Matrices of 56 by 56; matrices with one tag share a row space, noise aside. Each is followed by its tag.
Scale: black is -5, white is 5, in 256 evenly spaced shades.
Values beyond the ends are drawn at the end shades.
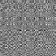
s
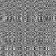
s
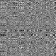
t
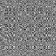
s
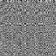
s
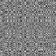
s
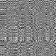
t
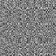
s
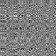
t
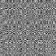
s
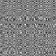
s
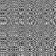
t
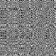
t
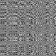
t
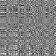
t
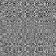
s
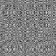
s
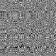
t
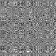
t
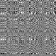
t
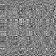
t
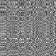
t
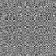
s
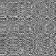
t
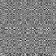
s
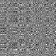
t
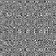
s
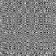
s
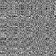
t
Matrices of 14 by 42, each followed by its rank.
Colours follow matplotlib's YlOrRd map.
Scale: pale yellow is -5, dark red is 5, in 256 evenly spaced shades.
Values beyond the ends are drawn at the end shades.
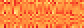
three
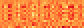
three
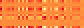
one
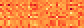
three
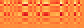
one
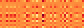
one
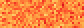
full rank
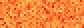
full rank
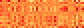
three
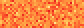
full rank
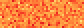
full rank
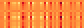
one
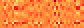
three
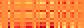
one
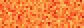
full rank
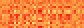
three
